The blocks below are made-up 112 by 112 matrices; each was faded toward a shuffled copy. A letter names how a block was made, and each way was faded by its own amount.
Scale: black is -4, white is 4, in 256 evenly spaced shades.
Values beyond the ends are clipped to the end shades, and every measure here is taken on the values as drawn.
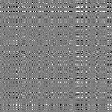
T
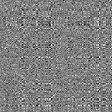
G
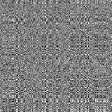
G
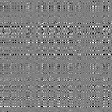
T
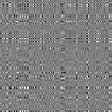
T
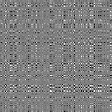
T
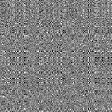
G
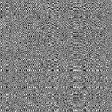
G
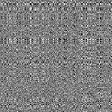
G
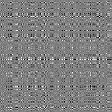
T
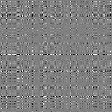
T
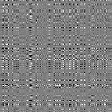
T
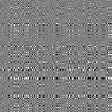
T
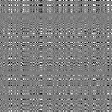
T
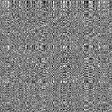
G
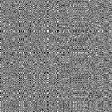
G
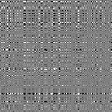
T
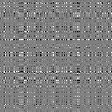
T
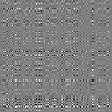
T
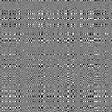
T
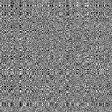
G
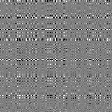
T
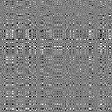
T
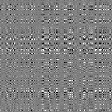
T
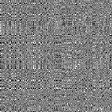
G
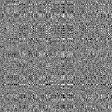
G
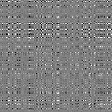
T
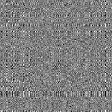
G
